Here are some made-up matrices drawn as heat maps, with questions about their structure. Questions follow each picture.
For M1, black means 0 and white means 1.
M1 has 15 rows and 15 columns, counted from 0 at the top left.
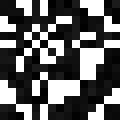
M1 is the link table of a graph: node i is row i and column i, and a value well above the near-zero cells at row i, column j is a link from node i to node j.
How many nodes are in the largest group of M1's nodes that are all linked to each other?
3
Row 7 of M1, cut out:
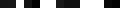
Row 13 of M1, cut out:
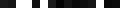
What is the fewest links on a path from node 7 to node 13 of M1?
2
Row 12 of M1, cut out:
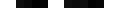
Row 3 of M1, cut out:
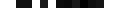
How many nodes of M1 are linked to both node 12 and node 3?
5
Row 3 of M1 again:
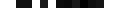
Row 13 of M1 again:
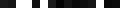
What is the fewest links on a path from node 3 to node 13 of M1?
1
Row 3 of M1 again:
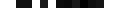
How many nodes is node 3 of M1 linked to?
6
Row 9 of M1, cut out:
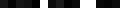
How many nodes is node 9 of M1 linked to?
3
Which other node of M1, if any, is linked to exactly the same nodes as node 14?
node 1
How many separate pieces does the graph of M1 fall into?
1
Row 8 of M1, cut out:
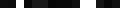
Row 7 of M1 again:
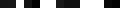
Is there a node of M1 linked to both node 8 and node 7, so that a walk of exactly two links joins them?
yes
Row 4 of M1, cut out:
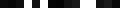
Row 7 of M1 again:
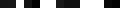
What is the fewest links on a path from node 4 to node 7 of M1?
2
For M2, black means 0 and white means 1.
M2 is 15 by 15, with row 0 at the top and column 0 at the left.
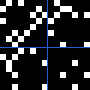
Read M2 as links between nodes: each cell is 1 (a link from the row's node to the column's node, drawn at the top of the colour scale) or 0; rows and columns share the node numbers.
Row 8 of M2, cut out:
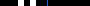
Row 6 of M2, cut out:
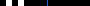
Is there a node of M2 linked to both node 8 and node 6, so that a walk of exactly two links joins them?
yes
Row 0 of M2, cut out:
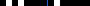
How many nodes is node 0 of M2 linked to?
3
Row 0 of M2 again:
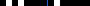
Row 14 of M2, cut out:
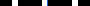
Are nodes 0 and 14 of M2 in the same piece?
yes
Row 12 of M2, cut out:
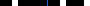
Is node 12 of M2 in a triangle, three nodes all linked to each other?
yes
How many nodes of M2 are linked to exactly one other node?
2
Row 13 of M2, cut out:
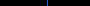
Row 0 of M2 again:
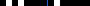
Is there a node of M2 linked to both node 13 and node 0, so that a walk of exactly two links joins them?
no
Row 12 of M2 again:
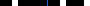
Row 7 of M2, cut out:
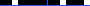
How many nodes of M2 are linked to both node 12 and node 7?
3
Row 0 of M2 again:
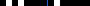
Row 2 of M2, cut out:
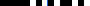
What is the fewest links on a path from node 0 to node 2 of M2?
2
